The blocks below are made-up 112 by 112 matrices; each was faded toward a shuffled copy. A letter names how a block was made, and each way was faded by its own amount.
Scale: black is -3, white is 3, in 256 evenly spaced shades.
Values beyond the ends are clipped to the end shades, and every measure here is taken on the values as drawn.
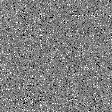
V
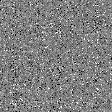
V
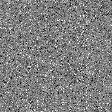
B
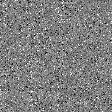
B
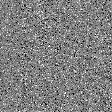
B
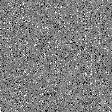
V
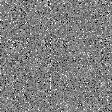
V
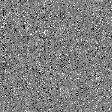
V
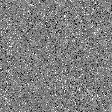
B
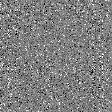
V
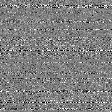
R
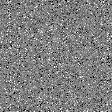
V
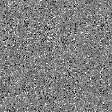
V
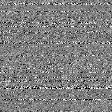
R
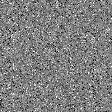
B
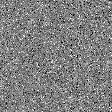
B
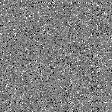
V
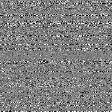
R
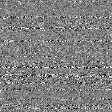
R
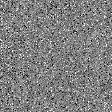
B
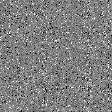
V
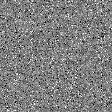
B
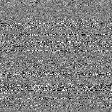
R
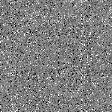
V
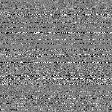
R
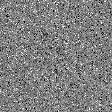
B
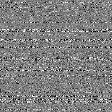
R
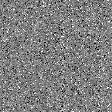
B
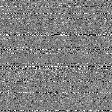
R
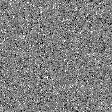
B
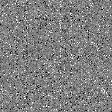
V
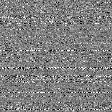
R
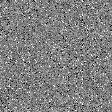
B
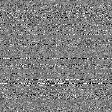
R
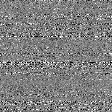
R
